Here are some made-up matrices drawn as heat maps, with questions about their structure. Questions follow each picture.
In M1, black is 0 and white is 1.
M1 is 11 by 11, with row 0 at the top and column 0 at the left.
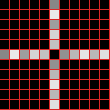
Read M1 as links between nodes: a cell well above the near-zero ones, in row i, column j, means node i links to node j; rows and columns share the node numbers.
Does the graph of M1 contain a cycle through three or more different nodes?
no
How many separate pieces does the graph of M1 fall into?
1
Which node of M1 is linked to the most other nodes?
node 5
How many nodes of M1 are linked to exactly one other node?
10
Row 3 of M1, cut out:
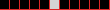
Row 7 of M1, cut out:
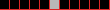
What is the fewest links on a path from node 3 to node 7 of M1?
2
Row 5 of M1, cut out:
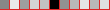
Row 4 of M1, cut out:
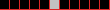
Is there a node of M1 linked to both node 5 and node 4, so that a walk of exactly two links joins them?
no
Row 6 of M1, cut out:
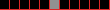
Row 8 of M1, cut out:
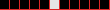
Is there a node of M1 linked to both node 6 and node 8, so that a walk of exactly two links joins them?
yes
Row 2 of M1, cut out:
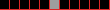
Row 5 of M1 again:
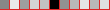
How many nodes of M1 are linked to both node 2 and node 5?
0
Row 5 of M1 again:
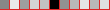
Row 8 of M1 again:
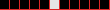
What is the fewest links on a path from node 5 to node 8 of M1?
1
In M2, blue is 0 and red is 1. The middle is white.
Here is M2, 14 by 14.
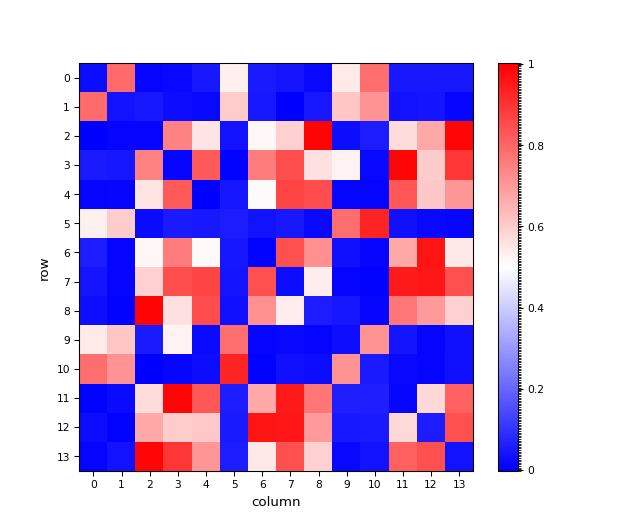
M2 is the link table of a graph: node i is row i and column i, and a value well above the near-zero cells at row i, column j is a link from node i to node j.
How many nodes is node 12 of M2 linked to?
8
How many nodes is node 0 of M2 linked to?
4
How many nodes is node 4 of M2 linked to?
8
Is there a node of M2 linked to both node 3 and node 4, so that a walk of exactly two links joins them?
yes
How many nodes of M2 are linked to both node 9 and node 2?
1
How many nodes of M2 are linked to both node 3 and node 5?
1
